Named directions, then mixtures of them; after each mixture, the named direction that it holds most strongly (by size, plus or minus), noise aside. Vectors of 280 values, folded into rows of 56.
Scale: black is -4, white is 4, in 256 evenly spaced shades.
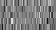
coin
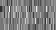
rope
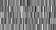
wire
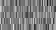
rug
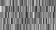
rope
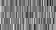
rug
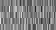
wire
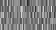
wire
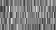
rope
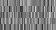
wire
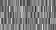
wire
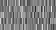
wire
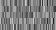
rug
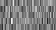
coin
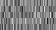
coin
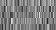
coin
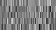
coin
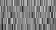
coin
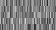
rug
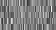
wire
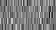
coin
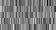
rug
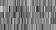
wire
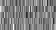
rug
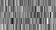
coin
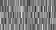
wire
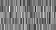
wire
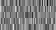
rug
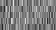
coin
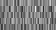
wire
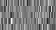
coin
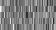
rug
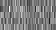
wire
